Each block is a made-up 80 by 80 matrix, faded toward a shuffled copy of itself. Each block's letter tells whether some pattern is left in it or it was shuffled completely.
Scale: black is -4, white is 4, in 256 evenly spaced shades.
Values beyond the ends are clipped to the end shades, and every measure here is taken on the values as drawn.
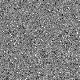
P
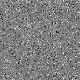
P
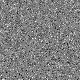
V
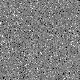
P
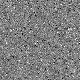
P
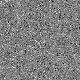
P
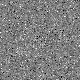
V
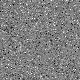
V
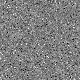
V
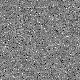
P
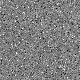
V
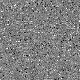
P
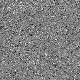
P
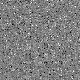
P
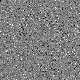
P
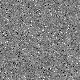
V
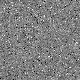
P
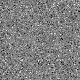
P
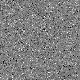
P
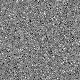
V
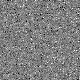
P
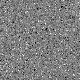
P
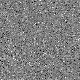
P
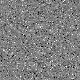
P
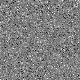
P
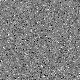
V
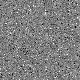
V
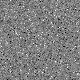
V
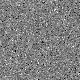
V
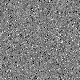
P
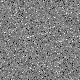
V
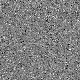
V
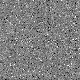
P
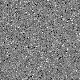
V
